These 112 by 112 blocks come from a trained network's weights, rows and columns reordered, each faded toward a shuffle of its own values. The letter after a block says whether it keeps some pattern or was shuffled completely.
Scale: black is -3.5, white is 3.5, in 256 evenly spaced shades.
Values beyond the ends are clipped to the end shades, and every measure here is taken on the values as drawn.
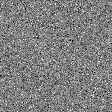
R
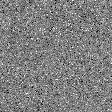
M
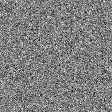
R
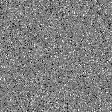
R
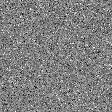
R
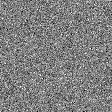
R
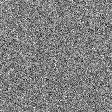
M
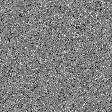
M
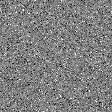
M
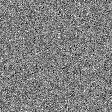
R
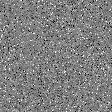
R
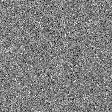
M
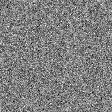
M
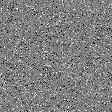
M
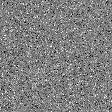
M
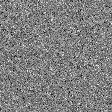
R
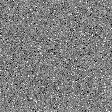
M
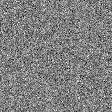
M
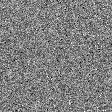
R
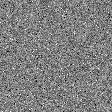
R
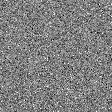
R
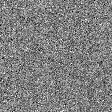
M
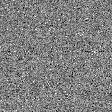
M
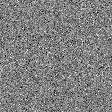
R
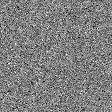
R
